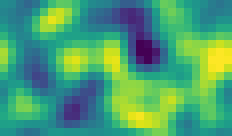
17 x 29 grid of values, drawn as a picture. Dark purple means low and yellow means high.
The middle right is the ninth with the highest average. No lone cell stands out from its neighbours. The centre is the roughest part.
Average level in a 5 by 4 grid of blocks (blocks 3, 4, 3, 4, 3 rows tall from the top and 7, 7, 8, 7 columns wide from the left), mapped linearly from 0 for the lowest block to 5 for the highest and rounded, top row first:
2 2 0 2 / 2 3 0 4 / 1 4 2 5 / 2 0 5 4 / 2 0 5 2
